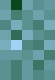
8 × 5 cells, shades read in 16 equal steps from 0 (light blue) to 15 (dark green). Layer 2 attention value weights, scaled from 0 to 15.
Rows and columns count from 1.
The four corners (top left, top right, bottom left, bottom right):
6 6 7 7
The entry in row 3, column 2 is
4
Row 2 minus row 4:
0 -2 3 -2 -1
